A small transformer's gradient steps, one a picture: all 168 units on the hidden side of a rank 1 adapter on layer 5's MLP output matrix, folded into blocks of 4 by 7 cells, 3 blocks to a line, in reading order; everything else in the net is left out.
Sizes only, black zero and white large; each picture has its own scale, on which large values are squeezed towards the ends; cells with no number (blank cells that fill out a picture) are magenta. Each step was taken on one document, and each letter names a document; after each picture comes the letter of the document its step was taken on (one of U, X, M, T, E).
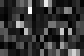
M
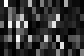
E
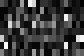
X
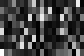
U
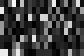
U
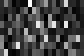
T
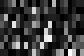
T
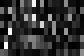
X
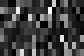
U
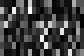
M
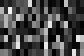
T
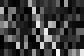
T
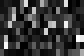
X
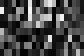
U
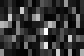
T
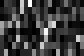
T
